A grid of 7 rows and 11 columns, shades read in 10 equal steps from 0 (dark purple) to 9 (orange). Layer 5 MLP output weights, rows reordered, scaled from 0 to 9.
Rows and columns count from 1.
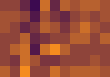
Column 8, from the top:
5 4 5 6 4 4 6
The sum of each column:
32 30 37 16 35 33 30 34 38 34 33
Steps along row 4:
same up down up up same up same down up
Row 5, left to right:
4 6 7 1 7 9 6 4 4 4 4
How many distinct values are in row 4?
4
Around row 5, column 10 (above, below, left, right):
4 5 4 4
